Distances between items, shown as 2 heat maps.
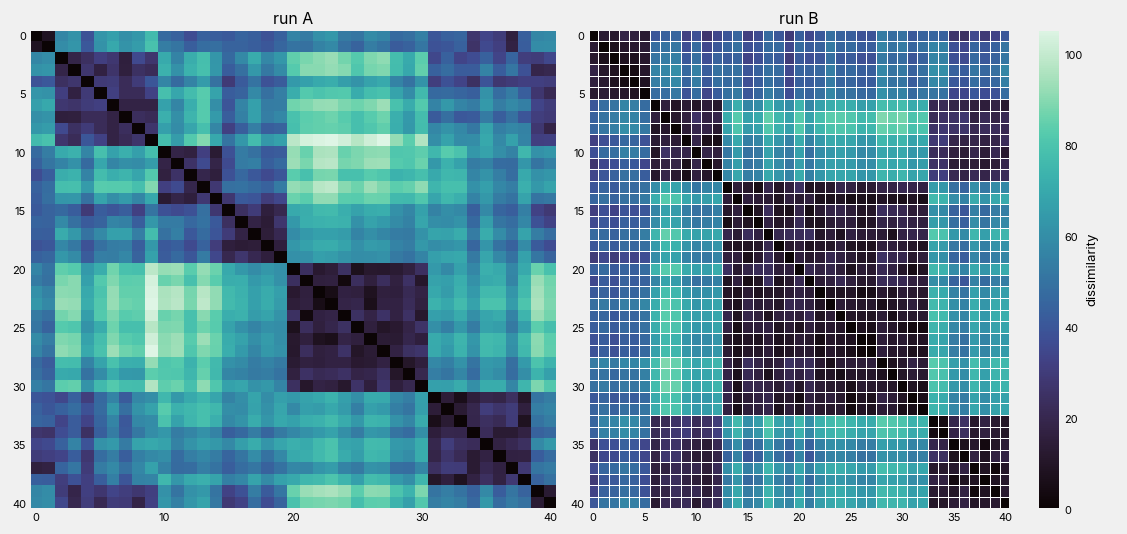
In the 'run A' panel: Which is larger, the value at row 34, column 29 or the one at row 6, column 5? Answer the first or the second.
the first
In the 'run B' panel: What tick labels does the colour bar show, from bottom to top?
0, 20, 40, 60, 80, 100
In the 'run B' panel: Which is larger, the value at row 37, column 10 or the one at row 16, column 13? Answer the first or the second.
the first
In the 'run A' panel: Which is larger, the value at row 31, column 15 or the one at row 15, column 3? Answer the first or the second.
the first
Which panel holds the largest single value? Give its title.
run A
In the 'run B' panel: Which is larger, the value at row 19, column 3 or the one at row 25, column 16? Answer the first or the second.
the first
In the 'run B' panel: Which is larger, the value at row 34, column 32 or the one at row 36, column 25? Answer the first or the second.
the first
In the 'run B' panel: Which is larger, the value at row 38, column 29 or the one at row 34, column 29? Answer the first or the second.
the second
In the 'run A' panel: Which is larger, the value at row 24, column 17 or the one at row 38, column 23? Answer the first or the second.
the second
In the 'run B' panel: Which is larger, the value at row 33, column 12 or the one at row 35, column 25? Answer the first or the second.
the second
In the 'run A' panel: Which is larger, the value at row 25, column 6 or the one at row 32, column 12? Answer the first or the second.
the first
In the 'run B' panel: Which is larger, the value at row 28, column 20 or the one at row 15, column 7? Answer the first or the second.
the second
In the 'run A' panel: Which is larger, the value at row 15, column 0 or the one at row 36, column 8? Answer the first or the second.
the second
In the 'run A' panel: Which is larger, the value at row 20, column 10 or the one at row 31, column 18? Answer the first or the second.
the first
